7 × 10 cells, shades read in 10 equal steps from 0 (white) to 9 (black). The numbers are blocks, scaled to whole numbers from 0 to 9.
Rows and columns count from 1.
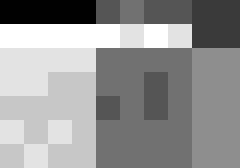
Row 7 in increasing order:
1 2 2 2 4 4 5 5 5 5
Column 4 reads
9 0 1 2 2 2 2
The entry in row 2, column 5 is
0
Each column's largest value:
9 9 9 9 6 5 6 6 7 7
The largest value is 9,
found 4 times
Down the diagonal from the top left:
9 0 1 2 6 5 5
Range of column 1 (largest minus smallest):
9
